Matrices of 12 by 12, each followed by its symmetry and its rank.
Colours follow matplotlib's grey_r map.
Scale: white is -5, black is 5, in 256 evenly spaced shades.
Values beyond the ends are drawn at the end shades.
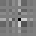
symmetric, rank one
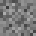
symmetric, full rank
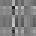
neither, rank one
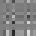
neither, rank one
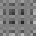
symmetric, rank one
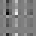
neither, rank one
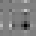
symmetric, rank one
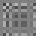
symmetric, rank one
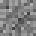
symmetric, full rank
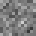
symmetric, full rank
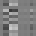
neither, rank one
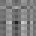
neither, rank one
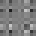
symmetric, rank one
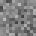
symmetric, full rank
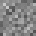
symmetric, full rank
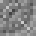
symmetric, full rank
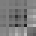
symmetric, rank one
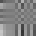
neither, rank one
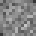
symmetric, full rank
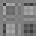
symmetric, rank one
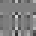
neither, rank one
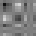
symmetric, rank one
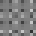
symmetric, rank one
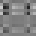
neither, rank one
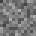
symmetric, full rank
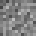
symmetric, full rank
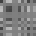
symmetric, rank one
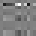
neither, rank one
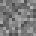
symmetric, full rank
